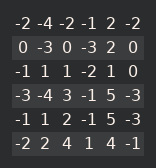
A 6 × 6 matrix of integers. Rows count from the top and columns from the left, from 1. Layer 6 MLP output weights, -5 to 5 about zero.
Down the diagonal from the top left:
-2 -3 1 -1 5 -1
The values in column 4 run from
-3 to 1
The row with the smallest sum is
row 1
